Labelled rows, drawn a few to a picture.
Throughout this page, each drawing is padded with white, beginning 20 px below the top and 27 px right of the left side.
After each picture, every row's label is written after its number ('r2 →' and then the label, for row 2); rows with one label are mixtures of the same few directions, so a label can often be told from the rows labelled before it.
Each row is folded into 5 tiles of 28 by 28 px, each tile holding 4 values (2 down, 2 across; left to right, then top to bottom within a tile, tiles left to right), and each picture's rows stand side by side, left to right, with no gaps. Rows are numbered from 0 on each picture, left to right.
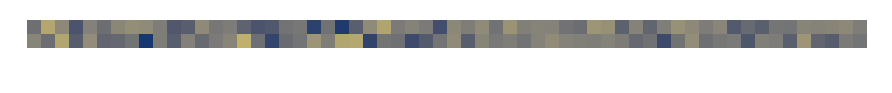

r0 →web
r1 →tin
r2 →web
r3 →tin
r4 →tin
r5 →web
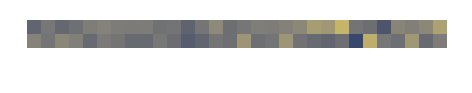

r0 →web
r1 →web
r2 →web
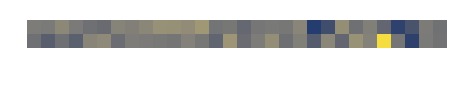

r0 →web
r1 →web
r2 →tin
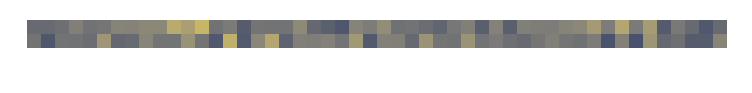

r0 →web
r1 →web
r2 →web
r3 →tin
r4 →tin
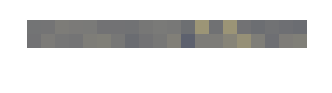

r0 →tin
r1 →tin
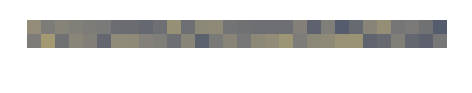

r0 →web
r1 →web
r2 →web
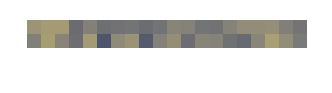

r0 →web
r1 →tin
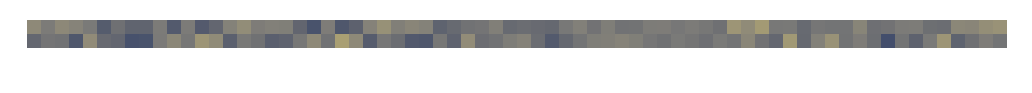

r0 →tin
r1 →web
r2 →web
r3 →tin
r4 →web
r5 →web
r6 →web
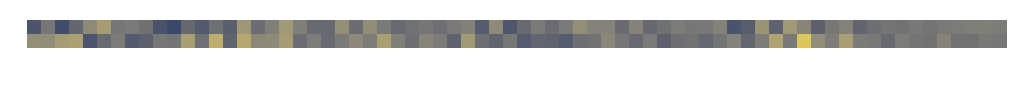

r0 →web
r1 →tin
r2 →tin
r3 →tin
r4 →tin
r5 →tin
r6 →web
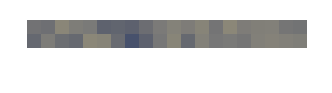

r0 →tin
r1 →tin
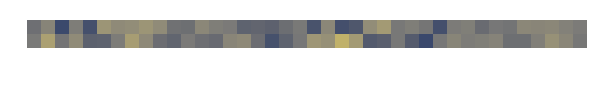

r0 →tin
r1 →tin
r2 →web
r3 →tin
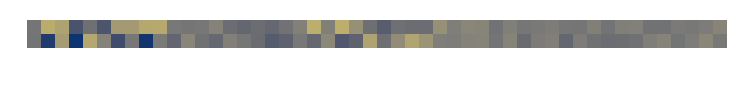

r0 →web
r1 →tin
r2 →web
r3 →web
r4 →web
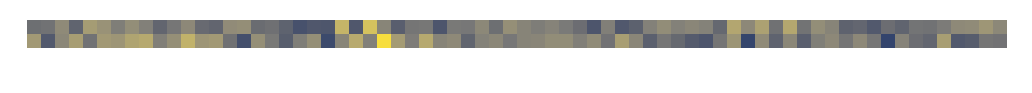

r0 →tin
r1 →web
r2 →tin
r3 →tin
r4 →web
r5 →tin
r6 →web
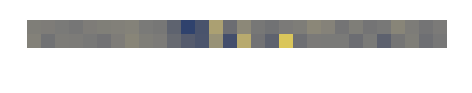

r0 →tin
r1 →web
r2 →tin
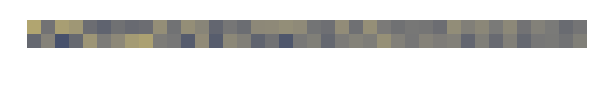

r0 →web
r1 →web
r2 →tin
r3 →tin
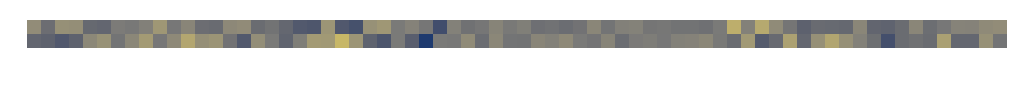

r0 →web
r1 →web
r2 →web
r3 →web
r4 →web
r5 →web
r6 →web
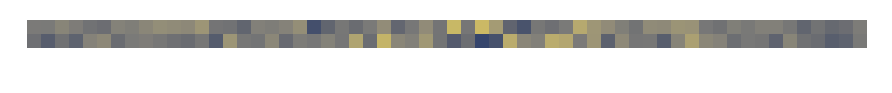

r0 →web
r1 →web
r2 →tin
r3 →web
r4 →tin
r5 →tin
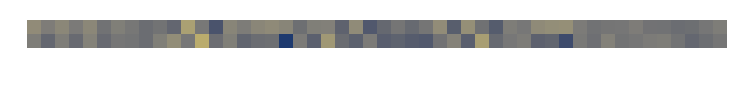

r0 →tin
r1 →web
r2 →tin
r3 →web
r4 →tin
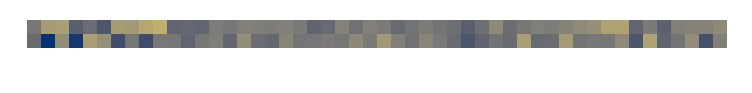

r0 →web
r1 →web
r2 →tin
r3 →web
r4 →web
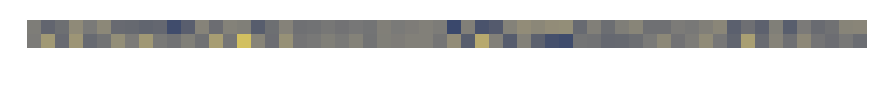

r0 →web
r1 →tin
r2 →tin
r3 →web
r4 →web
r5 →tin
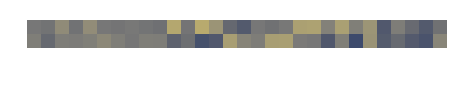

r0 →tin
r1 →web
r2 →tin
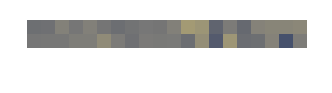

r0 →tin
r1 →web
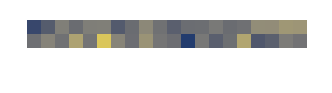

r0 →tin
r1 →web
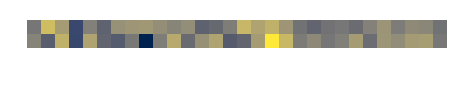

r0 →web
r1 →tin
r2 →tin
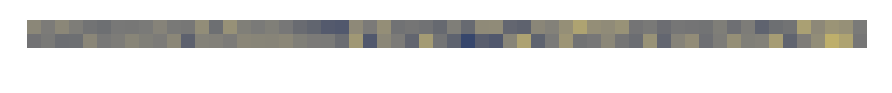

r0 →web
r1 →tin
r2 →web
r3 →web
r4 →web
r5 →tin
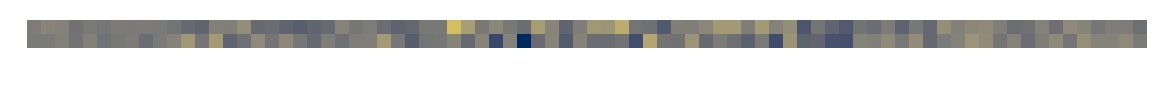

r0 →web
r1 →web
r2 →tin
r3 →tin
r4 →web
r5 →tin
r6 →tin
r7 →tin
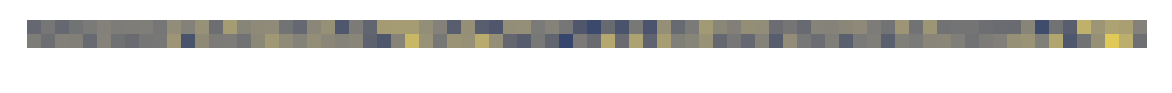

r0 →web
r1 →tin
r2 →tin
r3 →web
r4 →tin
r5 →web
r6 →tin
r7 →tin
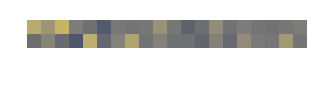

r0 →web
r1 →web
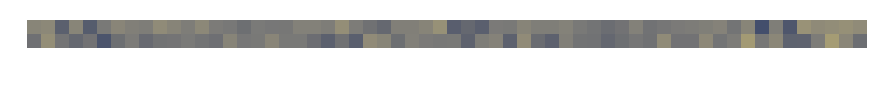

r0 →tin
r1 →web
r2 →web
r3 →web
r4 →web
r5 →tin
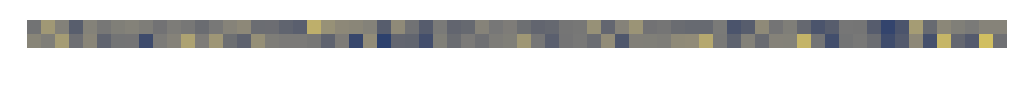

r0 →web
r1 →web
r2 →tin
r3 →tin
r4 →web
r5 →tin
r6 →web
